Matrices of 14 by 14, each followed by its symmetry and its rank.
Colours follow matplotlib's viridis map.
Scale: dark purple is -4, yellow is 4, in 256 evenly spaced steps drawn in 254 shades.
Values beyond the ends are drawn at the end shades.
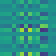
neither, rank one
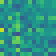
neither, rank three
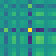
symmetric, rank one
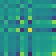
symmetric, rank one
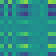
neither, rank one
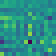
neither, rank three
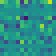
neither, rank three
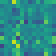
neither, rank three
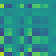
neither, rank one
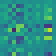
neither, rank two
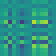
neither, rank one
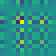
symmetric, rank one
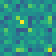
symmetric, rank three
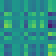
neither, rank one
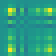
symmetric, rank one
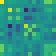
symmetric, rank three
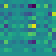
neither, rank two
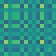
symmetric, rank one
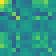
symmetric, rank three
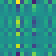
neither, rank one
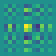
symmetric, rank one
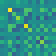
symmetric, rank three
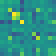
symmetric, rank three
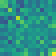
symmetric, rank three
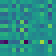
neither, rank two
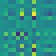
neither, rank two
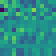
neither, rank three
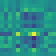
neither, rank two
